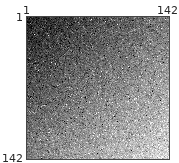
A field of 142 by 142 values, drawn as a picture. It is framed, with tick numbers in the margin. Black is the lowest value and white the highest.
The ninth with the lowest average is the top left. The halves do not mirror each other. The field climbs toward the bottom right. On average the colour sits 50% of the way up the scale.
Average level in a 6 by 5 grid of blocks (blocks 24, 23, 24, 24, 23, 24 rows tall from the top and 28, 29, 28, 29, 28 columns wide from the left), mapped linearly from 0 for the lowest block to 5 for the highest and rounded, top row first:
01122 / 01223 / 12233 / 22334 / 23344 / 33445
